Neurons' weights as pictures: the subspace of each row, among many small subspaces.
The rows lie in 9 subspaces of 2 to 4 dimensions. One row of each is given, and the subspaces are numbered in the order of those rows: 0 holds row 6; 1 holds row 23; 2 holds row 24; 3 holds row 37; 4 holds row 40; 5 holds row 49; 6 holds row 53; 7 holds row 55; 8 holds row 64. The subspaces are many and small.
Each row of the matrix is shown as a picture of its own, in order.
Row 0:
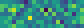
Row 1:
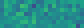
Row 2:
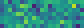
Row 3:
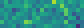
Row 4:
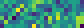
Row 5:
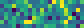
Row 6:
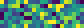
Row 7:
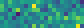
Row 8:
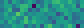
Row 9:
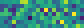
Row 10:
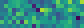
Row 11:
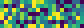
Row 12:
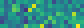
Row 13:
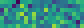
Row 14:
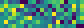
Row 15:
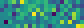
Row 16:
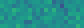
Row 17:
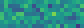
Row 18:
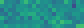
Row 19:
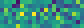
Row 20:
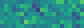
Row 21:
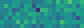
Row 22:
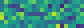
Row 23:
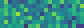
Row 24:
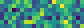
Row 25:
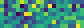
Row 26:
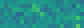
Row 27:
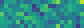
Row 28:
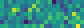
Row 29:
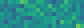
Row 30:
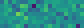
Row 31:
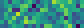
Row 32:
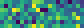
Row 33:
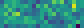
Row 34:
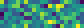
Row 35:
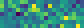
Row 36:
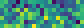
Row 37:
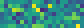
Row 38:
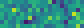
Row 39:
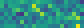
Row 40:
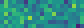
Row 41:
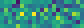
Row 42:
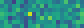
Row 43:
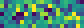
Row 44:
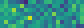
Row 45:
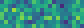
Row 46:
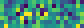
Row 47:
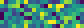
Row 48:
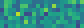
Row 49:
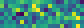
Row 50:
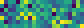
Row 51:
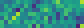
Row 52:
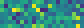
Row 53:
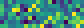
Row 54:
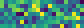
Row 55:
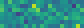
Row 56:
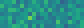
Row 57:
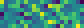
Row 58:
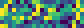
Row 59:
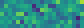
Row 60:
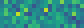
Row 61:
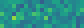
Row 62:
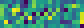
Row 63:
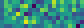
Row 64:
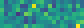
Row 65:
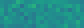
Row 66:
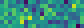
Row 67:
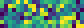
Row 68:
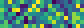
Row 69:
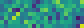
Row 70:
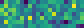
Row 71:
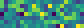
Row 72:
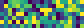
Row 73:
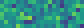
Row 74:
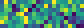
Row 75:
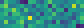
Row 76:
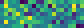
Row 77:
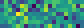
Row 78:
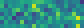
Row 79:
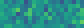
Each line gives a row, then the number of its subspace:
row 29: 1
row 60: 1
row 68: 2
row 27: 0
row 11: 3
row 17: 3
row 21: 3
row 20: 5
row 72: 0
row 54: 5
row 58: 7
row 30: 2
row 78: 5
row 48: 4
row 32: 3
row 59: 0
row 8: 2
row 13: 4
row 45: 2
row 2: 7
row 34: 0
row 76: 8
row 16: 6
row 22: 3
